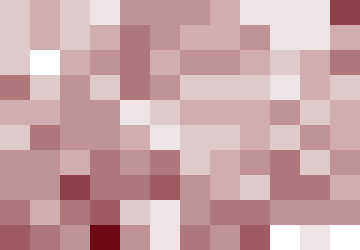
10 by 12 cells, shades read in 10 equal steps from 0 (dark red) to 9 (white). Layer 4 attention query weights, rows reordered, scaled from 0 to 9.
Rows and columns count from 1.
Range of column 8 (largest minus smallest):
3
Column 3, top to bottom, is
7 7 6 5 5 5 6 2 4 5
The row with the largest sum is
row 1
